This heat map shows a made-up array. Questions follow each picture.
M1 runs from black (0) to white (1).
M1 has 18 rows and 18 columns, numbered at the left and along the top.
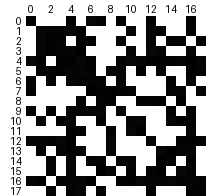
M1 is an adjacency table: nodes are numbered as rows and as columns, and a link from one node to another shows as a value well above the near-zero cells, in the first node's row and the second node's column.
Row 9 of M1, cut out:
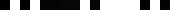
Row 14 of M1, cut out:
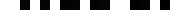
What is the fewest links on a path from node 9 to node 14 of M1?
2
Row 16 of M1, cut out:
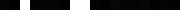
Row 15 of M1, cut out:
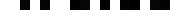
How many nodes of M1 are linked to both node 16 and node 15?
0
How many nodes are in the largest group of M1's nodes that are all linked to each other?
6
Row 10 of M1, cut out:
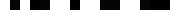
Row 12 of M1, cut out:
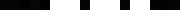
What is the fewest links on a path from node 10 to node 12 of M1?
1
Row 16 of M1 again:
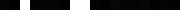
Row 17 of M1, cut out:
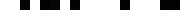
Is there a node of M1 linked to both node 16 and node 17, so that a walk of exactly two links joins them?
yes
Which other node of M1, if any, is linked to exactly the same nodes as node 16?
node 4
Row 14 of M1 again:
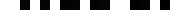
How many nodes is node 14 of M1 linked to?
9
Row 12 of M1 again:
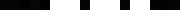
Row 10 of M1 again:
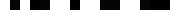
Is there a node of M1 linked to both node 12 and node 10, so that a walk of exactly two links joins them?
yes
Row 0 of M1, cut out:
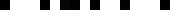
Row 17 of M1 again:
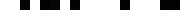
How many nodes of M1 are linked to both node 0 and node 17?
8
